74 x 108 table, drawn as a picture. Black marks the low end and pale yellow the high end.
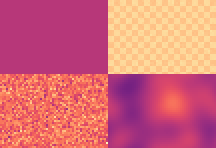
The table splits into 2 rows of 2 panels. Panel 1,1: middling, flat. Panel 1,2: very high, checkered, faint in contrast. Panel 2,1: high, fine-grained. Panel 2,2: middling, smooth.
